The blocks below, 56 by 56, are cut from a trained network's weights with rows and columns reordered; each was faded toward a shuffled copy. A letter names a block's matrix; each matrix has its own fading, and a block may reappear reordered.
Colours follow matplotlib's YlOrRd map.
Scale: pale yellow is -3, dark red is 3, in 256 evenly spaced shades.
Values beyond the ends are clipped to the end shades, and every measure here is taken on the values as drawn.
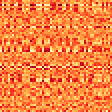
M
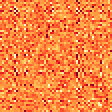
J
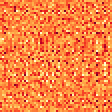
J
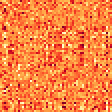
J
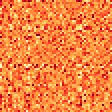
J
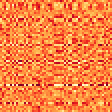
M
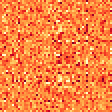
J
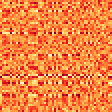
M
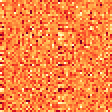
J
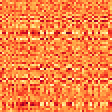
M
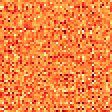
J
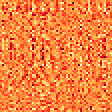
J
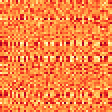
M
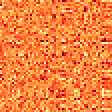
J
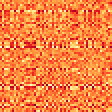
M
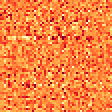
J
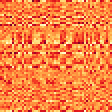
M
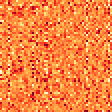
J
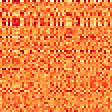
M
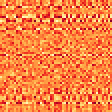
M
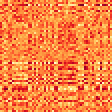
M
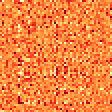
J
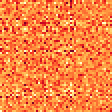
J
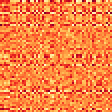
M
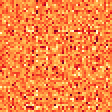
J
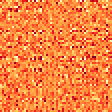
J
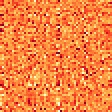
J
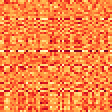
M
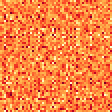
J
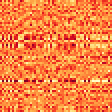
M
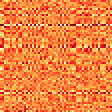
M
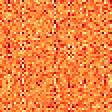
J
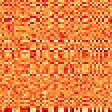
M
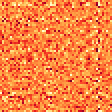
J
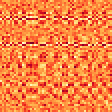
M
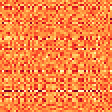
M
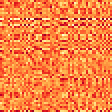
M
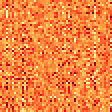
J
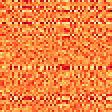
M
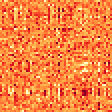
J
